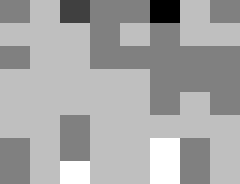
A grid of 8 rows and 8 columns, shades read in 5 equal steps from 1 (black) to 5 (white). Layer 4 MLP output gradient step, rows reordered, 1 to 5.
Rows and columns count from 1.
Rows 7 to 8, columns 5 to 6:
4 5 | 4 5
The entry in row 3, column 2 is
4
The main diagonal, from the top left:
3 4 4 4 4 4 3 4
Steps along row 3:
up same down same same same same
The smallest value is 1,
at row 1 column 6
